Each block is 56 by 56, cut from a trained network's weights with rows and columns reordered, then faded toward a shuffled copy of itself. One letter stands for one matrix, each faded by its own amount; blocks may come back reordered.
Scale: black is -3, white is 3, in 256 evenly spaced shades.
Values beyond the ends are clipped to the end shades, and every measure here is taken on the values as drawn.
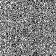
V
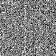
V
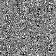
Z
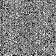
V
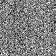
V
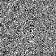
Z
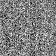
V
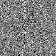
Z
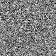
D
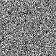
Z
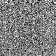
V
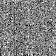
V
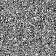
V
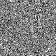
D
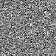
Z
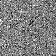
V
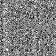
V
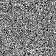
D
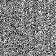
V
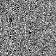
Z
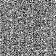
V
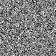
D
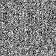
V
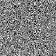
Z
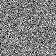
D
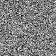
D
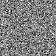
Z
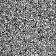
V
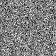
D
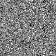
Z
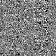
Z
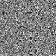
Z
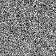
Z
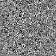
Z
